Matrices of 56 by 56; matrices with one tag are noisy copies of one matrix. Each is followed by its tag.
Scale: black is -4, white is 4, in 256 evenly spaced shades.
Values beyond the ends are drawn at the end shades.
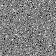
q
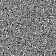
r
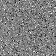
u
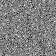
q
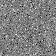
q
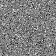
q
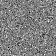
r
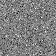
q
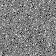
q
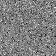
u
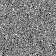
q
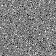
q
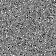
r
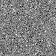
q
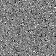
u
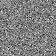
r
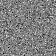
r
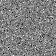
r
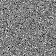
r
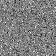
u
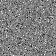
r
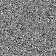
r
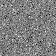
q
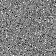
r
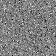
u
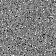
r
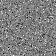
r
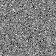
q
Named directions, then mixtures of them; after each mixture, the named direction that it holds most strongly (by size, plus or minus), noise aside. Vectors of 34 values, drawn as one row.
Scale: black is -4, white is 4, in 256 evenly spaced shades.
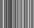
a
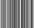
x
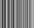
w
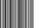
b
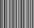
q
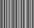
q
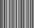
q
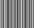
q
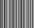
q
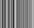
w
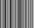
b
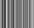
w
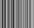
w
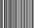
a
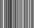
a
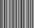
q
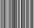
x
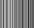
w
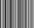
b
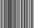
a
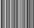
b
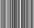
x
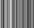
a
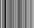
b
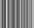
w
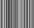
a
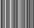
b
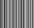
q
